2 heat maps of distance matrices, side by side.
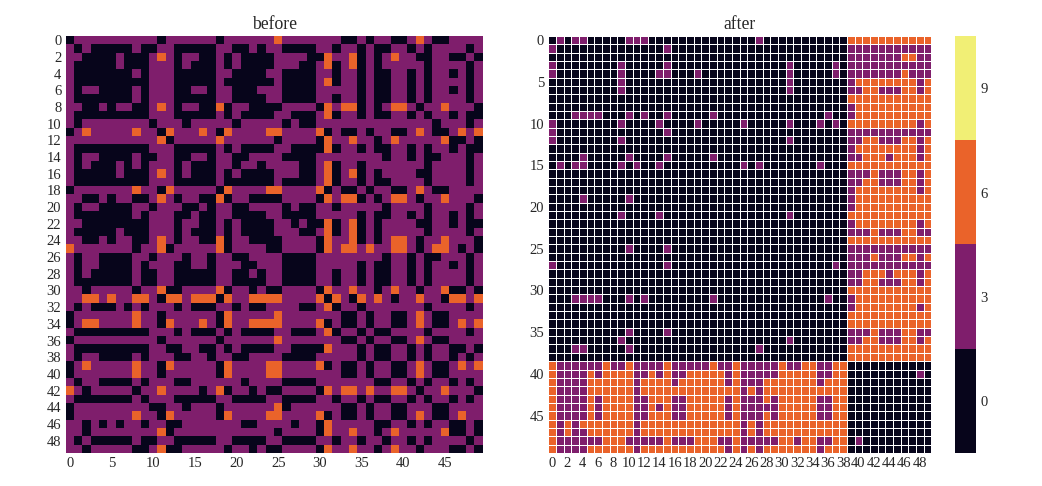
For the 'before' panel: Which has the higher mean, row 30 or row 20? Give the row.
30
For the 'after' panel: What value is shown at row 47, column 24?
6
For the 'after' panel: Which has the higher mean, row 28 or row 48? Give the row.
48
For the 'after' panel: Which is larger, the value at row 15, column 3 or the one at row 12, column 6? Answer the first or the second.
the first
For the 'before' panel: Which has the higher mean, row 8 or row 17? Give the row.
8
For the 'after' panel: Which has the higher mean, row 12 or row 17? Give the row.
12
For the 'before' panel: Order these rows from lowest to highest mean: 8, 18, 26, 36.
26, 8, 36, 18
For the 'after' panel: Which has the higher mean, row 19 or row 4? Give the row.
19
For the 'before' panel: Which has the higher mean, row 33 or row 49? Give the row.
33
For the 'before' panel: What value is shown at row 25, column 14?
3
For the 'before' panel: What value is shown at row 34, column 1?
3
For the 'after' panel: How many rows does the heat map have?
50
